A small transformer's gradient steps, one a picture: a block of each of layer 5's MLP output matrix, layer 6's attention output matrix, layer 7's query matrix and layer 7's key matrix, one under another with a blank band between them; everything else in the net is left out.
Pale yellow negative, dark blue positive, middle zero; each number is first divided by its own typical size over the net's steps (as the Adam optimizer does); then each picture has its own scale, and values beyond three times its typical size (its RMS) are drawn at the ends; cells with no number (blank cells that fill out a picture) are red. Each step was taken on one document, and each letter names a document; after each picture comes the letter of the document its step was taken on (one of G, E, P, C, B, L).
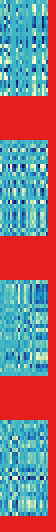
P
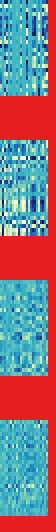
P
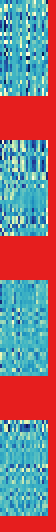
P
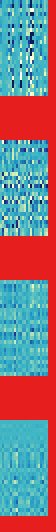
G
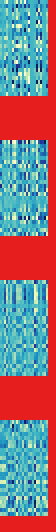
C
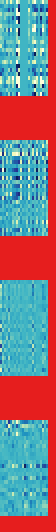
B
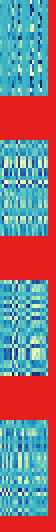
G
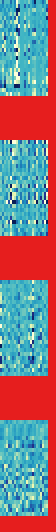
B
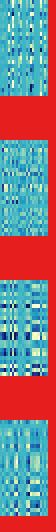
G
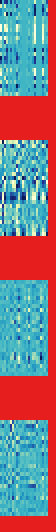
B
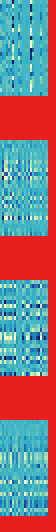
G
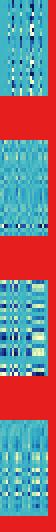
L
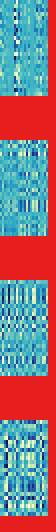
C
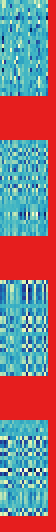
C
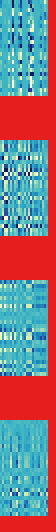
G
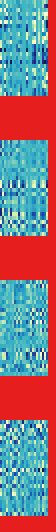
P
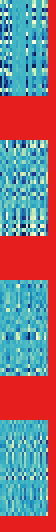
P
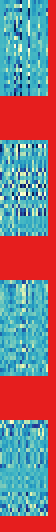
C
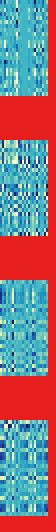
B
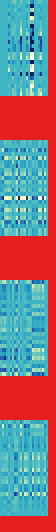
L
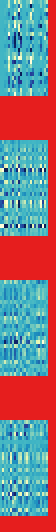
G
